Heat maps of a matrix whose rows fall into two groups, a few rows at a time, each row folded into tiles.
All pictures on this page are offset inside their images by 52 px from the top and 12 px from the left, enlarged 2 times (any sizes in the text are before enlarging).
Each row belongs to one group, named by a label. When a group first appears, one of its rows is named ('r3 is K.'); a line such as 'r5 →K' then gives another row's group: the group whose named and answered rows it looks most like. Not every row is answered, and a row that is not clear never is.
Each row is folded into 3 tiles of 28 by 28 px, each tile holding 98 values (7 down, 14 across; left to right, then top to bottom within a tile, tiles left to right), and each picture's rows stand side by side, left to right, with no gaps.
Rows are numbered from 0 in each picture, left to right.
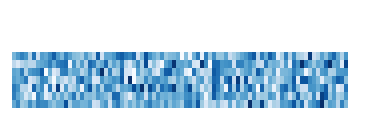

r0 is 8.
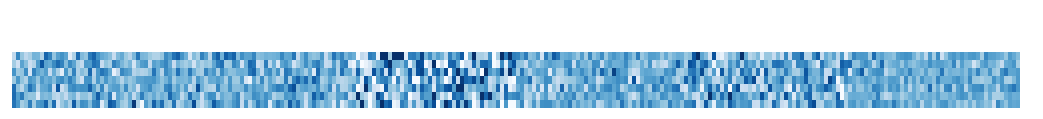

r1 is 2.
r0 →2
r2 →2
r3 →8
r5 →8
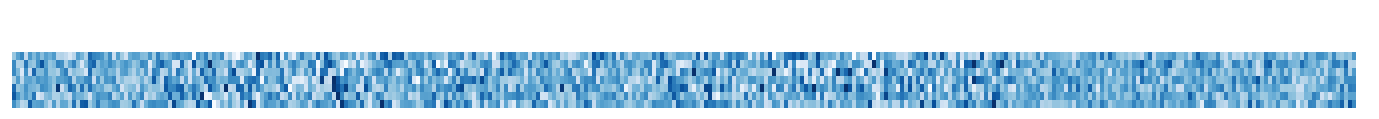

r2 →2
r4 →8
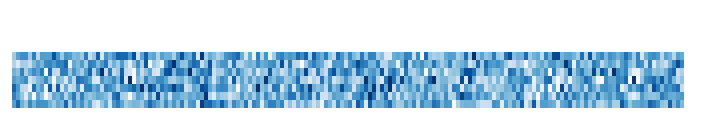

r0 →8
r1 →8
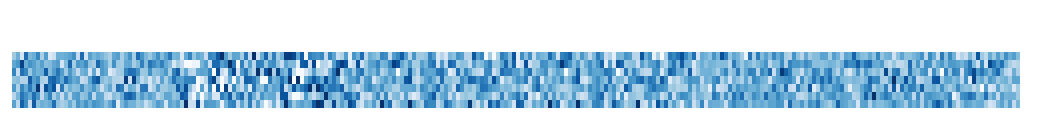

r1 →8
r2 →2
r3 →2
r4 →8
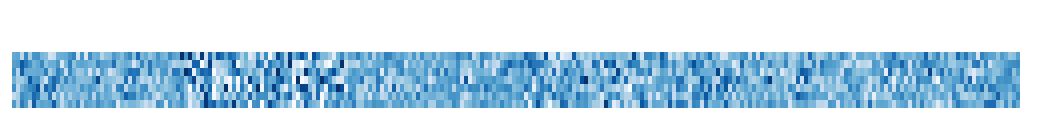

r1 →8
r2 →8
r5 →8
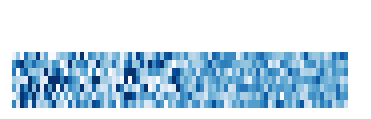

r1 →2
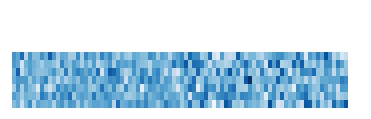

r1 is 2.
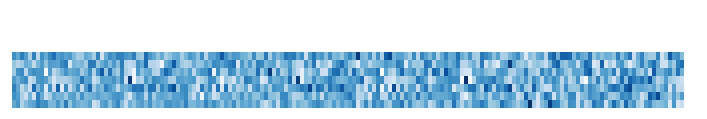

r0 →8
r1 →8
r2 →8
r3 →2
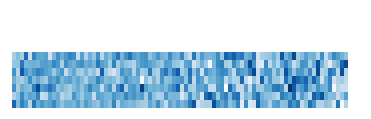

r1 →2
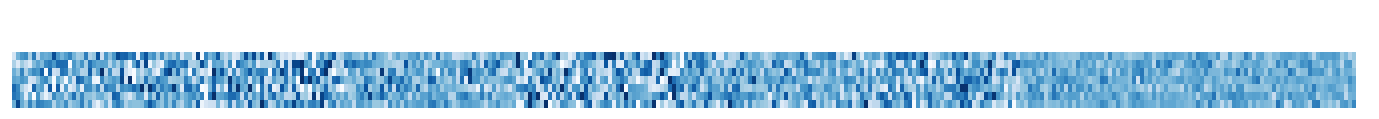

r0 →8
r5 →2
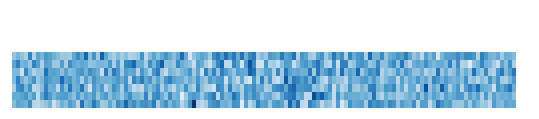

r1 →2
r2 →8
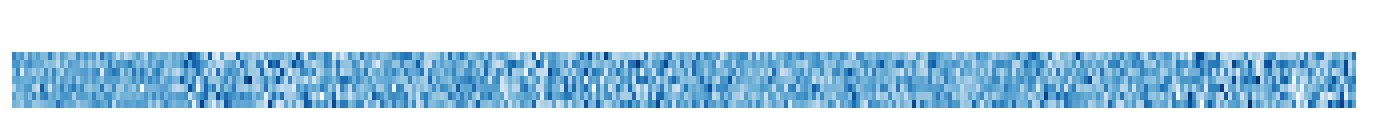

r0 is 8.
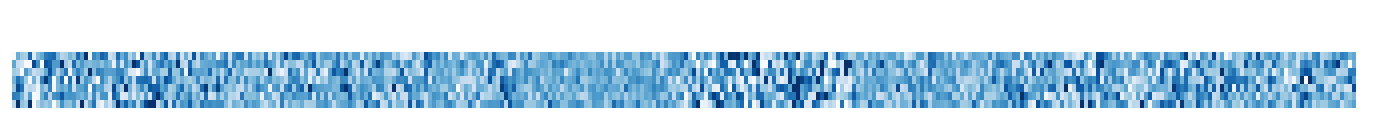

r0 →8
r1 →8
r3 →2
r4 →2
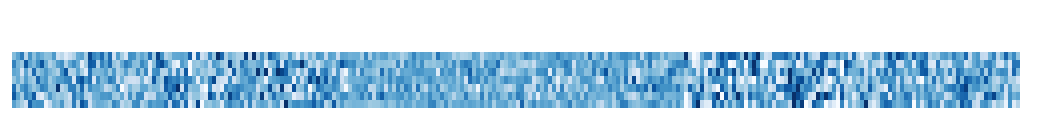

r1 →8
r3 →8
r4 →2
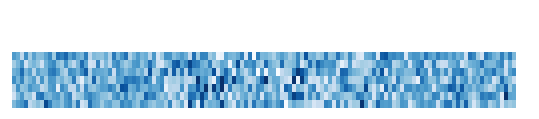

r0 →2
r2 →2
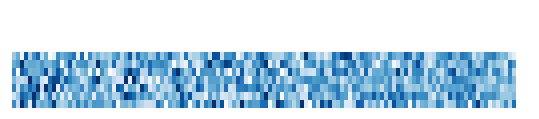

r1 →2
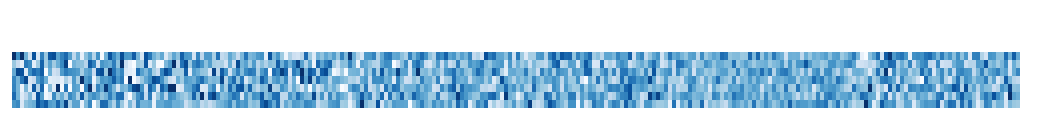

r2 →2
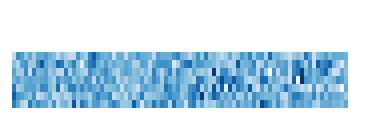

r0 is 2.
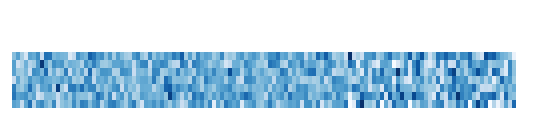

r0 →2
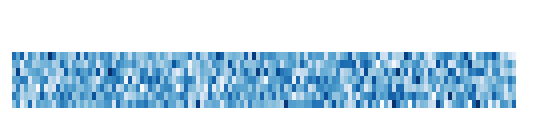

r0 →8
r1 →8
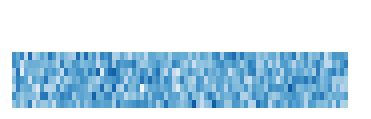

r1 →2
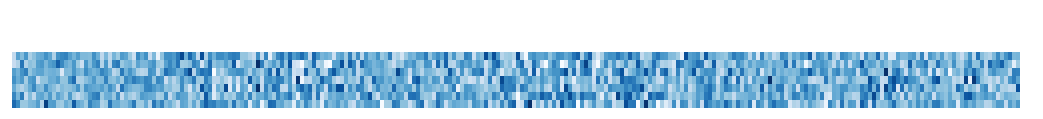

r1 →8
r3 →2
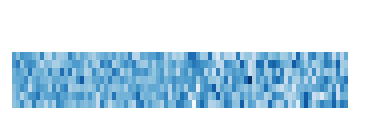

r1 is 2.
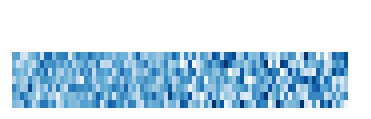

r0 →2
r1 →2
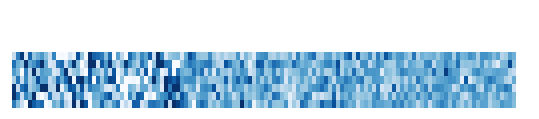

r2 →8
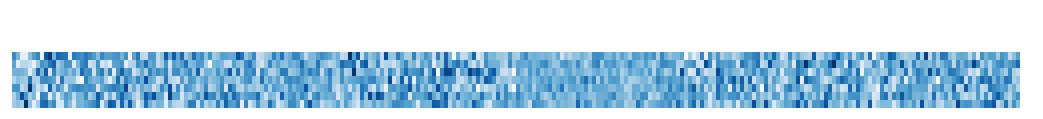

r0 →2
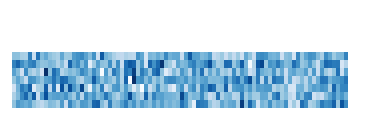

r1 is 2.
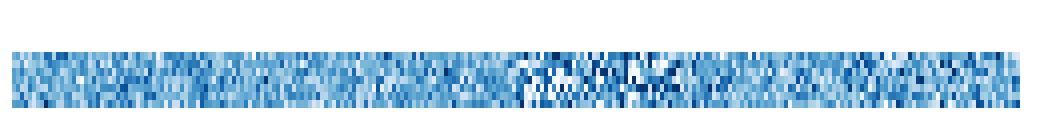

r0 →2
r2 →8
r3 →8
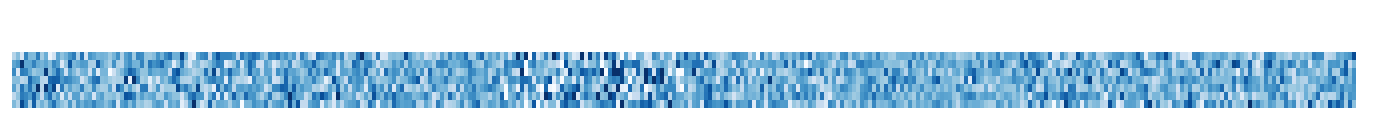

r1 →2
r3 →8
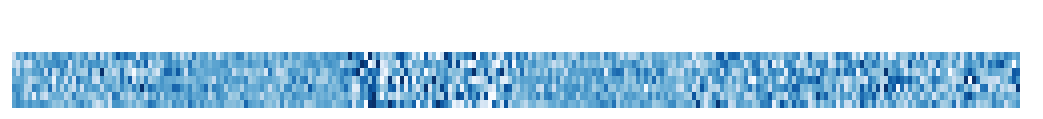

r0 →8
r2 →8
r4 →2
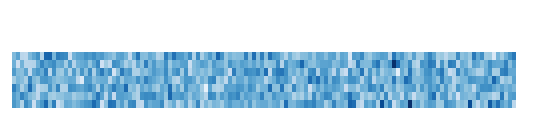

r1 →8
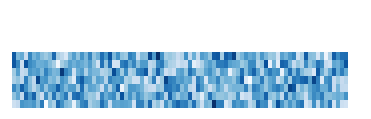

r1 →2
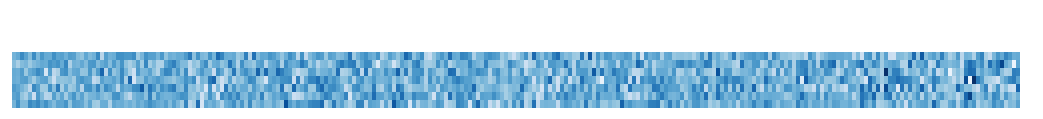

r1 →8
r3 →8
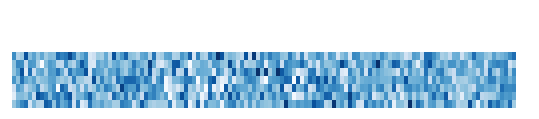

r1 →8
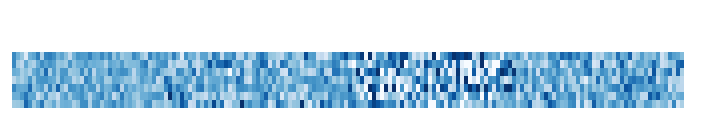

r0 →2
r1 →2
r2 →8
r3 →2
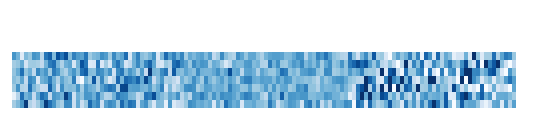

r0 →2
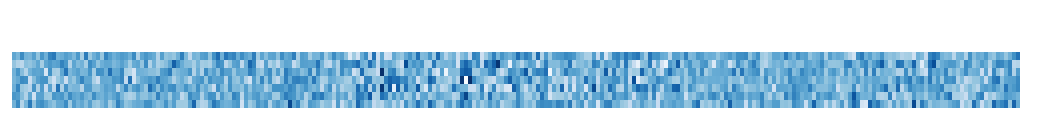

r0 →8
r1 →2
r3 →8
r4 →2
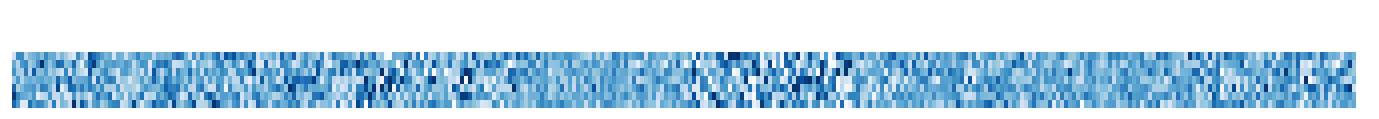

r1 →2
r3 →8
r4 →2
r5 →8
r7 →8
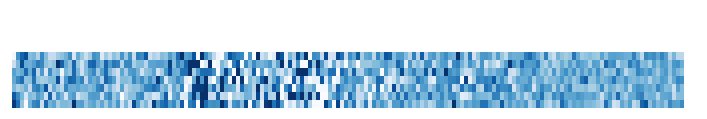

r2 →8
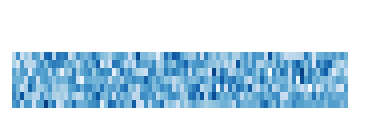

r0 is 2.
